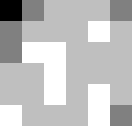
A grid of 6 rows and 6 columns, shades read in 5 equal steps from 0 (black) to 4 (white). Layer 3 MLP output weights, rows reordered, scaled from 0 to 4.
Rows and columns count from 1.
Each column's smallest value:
0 2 3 3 3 2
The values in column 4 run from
3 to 3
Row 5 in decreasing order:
4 4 3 3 3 3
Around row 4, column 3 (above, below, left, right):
4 4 3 3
